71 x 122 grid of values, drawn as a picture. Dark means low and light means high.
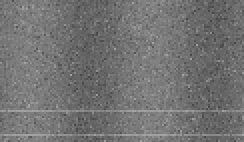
The histogram is bell-shaped. Rows 56 and 68 differ from the rows beside them. Stripes running up and down repeat 2 times from left to right.
